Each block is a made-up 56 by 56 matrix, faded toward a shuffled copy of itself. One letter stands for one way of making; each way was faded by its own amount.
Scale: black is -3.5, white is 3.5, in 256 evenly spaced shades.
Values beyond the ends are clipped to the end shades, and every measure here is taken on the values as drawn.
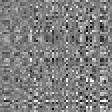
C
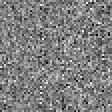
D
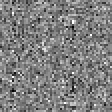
D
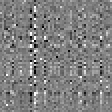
C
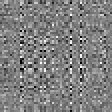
C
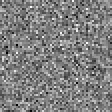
D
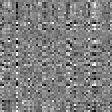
C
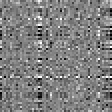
C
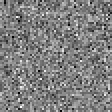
D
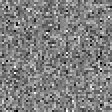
D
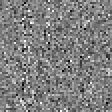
D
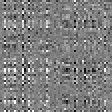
C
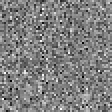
D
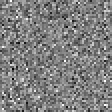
D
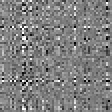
C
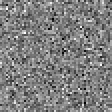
D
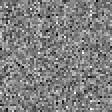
D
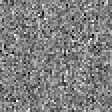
D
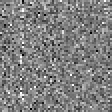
D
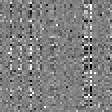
C
